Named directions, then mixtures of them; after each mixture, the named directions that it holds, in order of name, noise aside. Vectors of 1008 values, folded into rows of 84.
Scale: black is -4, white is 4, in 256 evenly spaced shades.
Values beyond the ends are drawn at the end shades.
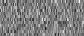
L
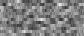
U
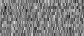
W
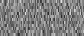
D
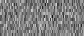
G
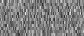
D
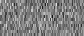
G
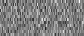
L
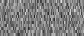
D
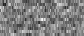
L, U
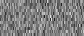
D, G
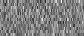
D, L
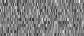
L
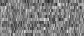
U, W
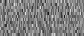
D, G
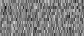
W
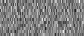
L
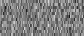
W
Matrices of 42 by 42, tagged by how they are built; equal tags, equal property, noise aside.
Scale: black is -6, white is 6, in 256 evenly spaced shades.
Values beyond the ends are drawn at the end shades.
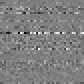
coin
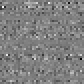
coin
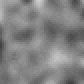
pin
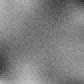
pin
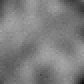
pin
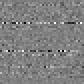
coin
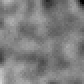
pin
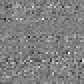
coin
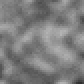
pin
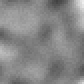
pin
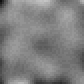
pin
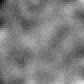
pin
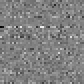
coin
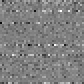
coin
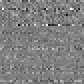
coin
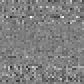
coin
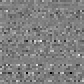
coin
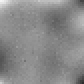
pin
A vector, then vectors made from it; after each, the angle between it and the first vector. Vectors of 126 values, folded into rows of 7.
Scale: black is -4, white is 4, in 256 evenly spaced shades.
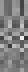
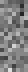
partly aligned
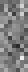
partly opposed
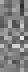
nearly parallel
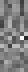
nearly parallel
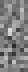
partly opposed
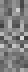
nearly parallel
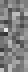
orthogonal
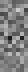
partly opposed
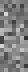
partly aligned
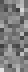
partly opposed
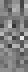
nearly parallel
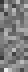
orthogonal
